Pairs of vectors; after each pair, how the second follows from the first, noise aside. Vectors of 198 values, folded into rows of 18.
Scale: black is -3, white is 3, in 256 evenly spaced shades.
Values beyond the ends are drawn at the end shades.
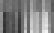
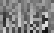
sign-scrambled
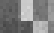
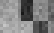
negated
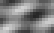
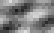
negated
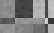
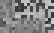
sign-scrambled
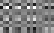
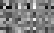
sign-scrambled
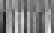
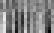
negated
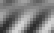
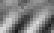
negated
